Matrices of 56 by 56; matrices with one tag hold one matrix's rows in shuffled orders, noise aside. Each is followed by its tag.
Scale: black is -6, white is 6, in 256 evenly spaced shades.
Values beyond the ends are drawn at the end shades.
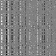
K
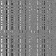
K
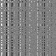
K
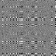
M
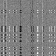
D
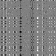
D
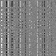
K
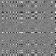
M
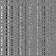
K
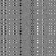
D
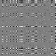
M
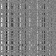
K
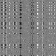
D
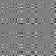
M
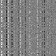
K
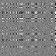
M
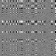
M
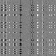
D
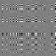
M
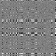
M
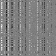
K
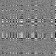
M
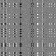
D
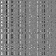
K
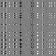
D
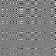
M
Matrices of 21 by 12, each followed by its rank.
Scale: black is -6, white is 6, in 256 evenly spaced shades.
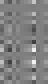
one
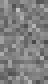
full rank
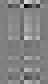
one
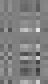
one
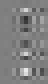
one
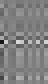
one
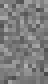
full rank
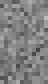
full rank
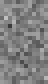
full rank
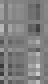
one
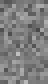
full rank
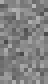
full rank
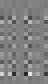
one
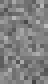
full rank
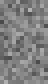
full rank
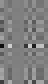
one
